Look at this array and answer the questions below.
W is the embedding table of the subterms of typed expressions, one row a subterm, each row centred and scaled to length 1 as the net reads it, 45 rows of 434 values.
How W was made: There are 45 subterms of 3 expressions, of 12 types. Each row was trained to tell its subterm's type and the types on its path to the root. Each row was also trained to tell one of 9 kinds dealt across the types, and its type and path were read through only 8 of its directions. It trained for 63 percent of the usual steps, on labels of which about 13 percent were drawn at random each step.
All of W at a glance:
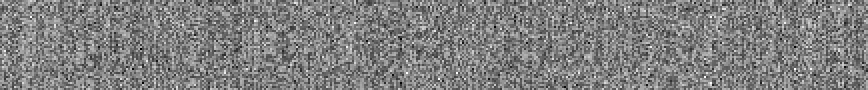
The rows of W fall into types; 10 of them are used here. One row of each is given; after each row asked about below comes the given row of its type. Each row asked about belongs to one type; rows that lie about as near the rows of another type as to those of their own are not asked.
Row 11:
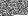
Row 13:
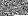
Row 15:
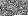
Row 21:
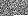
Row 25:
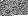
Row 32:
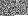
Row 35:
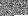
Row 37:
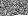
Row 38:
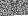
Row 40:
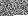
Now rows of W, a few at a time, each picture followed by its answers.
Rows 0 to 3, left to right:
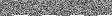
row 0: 11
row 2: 35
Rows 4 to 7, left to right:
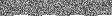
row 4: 32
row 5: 32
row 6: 37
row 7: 25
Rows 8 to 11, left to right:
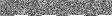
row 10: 11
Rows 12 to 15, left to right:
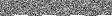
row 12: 35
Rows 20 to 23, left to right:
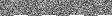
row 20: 25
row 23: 32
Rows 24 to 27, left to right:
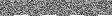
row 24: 40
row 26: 40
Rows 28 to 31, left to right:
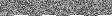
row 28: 15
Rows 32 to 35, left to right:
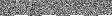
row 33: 35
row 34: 35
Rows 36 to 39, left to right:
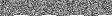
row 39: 11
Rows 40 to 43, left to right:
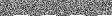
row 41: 15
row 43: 25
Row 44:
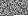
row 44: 21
